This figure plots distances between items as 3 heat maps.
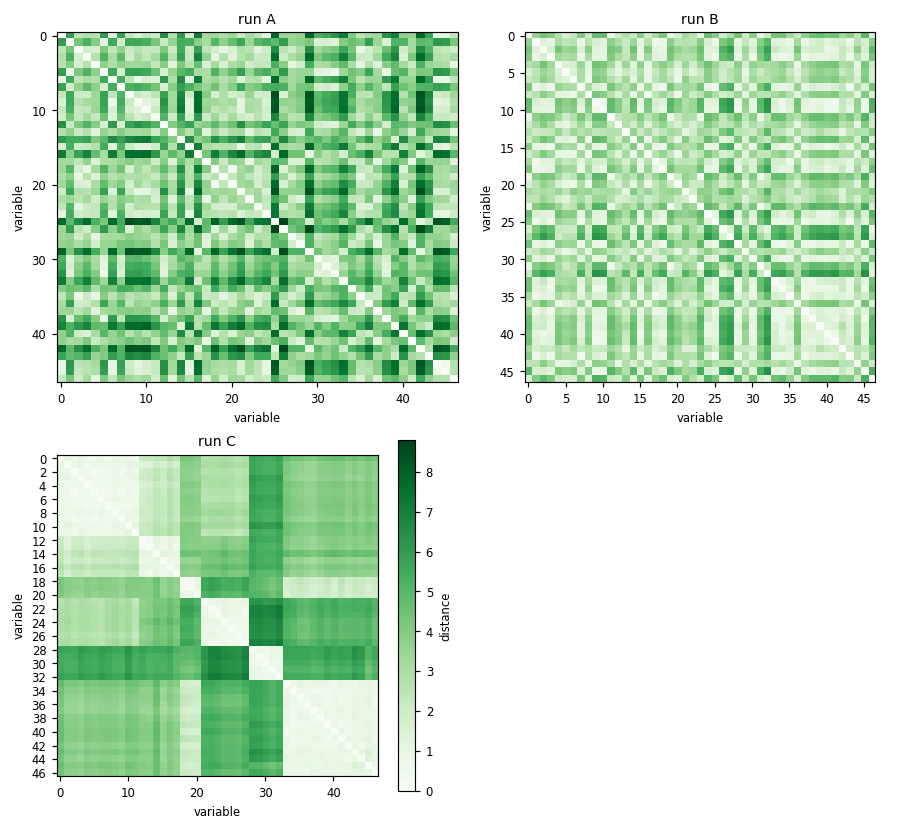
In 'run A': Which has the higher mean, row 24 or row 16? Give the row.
16
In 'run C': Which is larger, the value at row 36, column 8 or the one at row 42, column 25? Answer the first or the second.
the second
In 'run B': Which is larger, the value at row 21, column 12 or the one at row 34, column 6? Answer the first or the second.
the second
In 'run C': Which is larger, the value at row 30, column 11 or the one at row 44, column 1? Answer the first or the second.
the first
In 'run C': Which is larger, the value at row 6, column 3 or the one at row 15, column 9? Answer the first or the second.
the second
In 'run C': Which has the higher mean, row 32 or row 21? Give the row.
32
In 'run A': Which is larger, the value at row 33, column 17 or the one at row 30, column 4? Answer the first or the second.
the first
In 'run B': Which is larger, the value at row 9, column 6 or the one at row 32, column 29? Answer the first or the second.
the first
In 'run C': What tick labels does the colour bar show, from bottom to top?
0, 1, 2, 3, 4, 5, 6, 7, 8
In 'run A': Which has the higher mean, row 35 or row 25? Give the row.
25
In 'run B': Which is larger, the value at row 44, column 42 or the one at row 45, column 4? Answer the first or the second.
the second
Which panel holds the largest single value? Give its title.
run A
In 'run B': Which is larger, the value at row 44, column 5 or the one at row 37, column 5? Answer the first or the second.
the second
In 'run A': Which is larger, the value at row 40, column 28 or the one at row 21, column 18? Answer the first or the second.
the first
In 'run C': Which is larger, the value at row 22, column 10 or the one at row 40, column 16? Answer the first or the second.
the second
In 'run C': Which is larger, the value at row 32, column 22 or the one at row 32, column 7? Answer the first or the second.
the first
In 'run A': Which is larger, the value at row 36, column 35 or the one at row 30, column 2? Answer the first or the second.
the second
